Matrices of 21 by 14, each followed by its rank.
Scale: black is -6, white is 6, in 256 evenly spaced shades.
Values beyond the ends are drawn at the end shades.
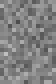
full rank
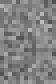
full rank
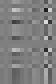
one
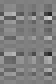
one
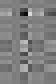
one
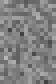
full rank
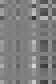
one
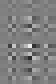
one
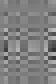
one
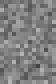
full rank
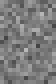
full rank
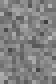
full rank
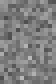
full rank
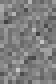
full rank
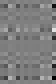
one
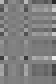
one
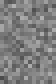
full rank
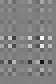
one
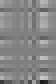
one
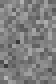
full rank
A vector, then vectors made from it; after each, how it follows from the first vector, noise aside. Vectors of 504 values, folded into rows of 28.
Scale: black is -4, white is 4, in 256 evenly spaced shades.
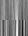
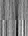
negated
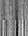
negated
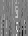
partly zeroed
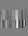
partly zeroed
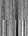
negated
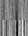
negated
